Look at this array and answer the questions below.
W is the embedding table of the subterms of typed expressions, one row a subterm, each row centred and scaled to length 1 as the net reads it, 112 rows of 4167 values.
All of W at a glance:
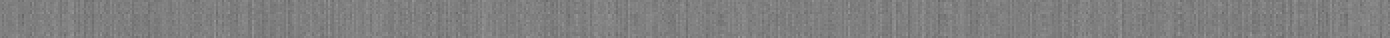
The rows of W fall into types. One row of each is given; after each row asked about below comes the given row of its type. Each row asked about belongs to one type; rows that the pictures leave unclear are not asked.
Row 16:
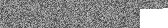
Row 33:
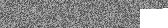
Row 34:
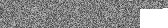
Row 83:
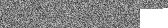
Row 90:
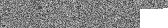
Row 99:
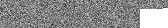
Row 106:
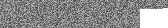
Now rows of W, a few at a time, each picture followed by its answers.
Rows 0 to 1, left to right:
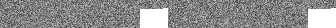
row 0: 83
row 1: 83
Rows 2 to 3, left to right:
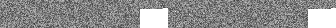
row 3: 99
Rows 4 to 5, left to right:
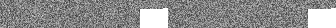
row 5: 83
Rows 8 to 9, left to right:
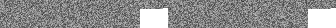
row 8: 33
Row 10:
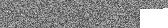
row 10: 99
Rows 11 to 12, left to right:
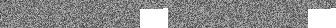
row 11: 90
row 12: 33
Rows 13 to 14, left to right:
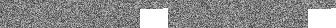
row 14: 90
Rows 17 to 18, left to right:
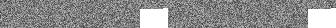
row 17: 90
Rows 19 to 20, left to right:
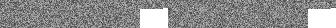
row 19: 83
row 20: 34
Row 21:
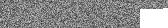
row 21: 34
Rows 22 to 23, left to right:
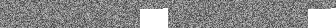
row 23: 106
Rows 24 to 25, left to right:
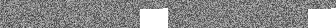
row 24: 16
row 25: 83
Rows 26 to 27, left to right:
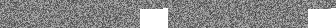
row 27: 33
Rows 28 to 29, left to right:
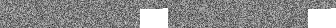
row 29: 16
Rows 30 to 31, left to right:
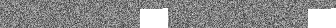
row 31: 106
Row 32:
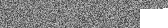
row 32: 83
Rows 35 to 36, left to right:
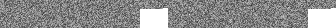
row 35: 33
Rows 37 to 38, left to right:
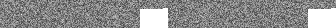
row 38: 34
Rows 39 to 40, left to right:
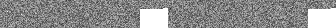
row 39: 99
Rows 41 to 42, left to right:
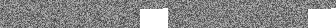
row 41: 16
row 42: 83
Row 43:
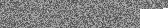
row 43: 83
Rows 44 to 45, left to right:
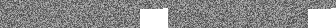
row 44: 83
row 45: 16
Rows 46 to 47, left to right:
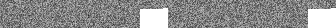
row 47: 33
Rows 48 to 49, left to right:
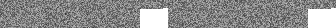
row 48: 34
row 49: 83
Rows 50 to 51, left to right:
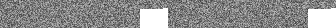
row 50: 83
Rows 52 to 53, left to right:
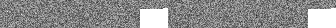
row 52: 99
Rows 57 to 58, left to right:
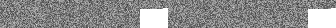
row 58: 33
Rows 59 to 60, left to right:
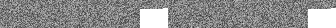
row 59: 16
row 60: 16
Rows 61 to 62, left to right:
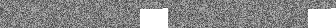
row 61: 34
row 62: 16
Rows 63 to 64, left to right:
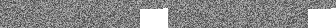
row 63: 90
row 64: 16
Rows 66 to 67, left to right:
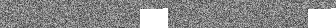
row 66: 33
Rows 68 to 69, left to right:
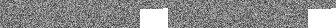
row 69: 90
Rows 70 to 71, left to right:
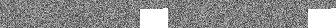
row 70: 99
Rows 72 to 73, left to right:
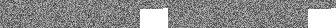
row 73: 34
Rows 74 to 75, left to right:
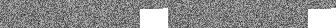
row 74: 16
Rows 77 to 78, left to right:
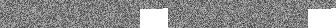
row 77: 33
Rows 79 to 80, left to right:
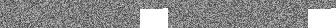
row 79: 33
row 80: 99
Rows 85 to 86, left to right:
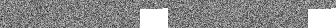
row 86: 90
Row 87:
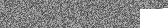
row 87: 33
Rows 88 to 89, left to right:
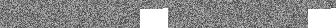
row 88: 16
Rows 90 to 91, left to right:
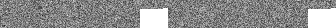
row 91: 34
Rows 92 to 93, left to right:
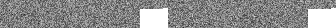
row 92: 16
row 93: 90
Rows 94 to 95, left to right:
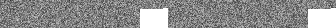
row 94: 83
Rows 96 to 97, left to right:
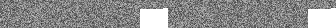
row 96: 34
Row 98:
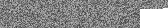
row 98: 16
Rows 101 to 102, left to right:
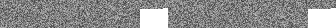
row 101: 90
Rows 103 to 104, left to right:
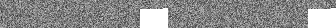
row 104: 33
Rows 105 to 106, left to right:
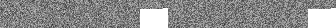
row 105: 99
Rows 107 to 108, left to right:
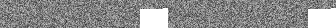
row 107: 33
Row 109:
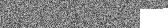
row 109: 106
